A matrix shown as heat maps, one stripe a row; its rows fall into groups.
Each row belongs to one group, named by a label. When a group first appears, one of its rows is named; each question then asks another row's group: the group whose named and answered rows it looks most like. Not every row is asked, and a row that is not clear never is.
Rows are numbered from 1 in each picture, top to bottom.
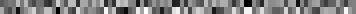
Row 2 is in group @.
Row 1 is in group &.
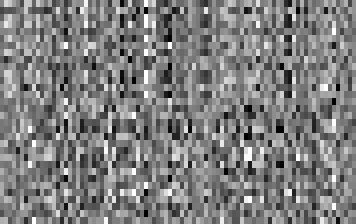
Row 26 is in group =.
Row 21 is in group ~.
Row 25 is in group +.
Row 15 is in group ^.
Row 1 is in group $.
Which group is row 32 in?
~
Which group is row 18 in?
=
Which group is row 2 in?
&
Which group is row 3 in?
$
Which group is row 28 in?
+
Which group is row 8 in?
$
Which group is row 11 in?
$
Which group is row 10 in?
=
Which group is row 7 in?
^
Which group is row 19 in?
=
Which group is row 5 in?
=
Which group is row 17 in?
+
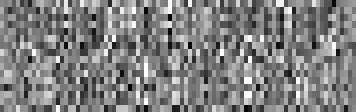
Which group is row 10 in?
@
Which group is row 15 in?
@
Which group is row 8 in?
~
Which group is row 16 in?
&
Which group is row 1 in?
^
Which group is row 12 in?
@
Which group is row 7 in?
=
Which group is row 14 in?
@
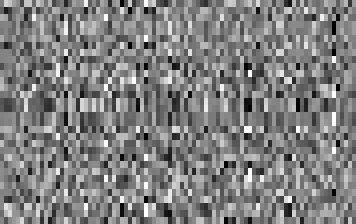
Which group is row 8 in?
^
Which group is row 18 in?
=
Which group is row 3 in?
~
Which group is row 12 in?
+
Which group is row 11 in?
^
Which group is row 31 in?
$
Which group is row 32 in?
+
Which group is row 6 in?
@
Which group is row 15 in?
&
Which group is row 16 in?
&
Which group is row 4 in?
^
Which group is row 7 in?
+
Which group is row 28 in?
^
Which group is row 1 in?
$
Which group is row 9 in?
=
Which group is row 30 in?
$
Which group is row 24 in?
+
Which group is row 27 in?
@
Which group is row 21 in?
~
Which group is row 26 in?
@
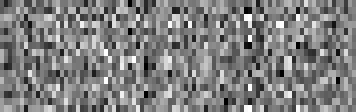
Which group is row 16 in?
@
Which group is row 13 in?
^
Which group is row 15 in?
+
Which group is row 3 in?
@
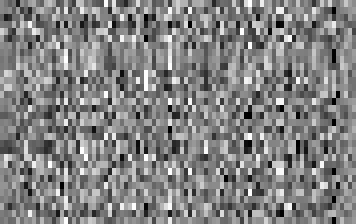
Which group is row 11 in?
$
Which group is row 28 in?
^
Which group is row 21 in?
&
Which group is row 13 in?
$
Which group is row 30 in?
+
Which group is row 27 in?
~
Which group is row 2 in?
^
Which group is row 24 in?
~
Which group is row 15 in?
^
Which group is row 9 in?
^
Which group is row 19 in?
=
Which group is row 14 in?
~
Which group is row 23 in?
$
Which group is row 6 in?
+
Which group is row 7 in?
^
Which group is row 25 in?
^
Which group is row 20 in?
@
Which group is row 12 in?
@
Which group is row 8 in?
^
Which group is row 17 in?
&
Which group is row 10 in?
^
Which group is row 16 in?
=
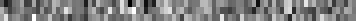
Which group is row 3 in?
~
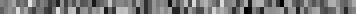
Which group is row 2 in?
&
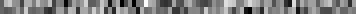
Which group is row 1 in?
$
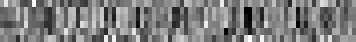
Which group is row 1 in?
~
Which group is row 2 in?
&
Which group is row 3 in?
&
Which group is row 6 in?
@
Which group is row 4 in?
&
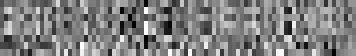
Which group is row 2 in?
$
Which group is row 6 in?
+
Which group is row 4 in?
$
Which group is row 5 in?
$
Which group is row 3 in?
+
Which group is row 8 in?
^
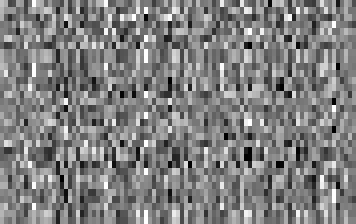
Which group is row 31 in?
@
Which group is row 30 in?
~
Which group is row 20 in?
+
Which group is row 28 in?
=
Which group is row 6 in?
$
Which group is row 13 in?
=
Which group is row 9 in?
@
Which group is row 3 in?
+
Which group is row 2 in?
@
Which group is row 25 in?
@
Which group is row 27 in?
~
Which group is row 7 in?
&
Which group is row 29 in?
=
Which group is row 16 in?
=
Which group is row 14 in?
$
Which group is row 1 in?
~
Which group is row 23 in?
&
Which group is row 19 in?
^
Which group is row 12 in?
=
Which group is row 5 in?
@
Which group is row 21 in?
$
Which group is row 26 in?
~
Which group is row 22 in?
&
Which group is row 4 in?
=
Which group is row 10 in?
~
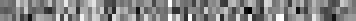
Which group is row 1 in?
^
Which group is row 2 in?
&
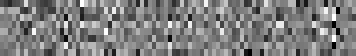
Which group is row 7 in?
^
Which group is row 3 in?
=
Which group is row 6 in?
=
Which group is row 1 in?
&
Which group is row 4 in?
^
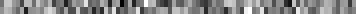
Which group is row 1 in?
$
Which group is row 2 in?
@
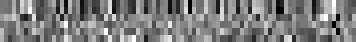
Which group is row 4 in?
^
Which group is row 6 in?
+
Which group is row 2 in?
=
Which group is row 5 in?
~
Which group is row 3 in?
~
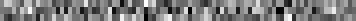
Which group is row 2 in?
=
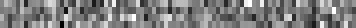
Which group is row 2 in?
=
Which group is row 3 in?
+
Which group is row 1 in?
@
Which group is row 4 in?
~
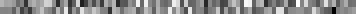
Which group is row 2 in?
^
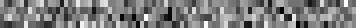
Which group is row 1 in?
~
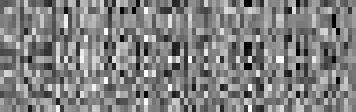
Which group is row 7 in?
&
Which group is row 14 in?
&
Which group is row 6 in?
$
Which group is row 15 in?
@
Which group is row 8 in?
&
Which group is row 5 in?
~
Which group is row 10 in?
&
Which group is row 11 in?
$
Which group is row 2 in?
$
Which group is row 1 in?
&
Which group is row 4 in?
^
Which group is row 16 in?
^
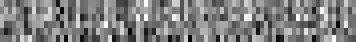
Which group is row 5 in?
+
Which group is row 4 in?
~
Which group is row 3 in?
@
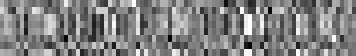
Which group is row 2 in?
~
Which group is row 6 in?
=
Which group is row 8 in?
@
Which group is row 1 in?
+
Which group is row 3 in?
@
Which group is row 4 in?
@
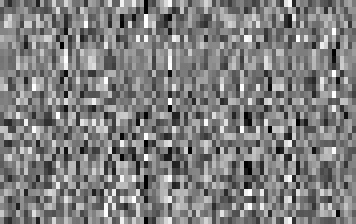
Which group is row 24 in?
&
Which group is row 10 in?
^
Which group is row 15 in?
^
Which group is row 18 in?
&
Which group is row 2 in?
&
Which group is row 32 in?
+
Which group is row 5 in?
=
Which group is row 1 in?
+
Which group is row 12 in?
~
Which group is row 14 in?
=
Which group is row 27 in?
&
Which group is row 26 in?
+
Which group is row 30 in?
@
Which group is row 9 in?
^
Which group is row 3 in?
$
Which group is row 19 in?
~
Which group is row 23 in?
$
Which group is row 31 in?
~
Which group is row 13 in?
~
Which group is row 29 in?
+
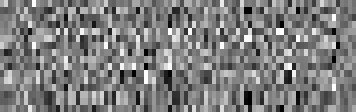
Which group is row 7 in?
~
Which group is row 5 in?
^
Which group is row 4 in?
=
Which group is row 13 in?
=
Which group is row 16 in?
=
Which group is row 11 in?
$
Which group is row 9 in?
^
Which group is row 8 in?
+
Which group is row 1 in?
~
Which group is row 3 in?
=
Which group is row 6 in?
@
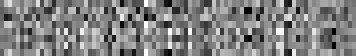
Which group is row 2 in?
&
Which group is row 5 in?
^
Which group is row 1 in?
$
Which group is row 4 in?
$
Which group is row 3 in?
+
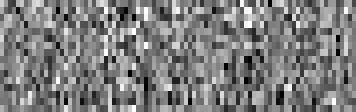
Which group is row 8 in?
~
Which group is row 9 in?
&
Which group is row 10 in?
+
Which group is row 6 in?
~
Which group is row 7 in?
@
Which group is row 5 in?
+
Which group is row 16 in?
+
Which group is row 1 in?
~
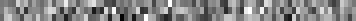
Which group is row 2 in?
@
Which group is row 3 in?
$
